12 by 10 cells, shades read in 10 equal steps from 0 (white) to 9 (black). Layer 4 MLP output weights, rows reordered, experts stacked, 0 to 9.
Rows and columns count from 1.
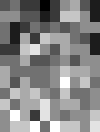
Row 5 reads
7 7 2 1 4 6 3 4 4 8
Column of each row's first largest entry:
5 5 2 2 10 4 2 2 1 2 4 5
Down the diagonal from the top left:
6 4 7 7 4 5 2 4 5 4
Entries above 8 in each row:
1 0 0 0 0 0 0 0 0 0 0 0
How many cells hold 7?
9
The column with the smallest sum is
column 7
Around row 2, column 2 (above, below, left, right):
5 8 4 6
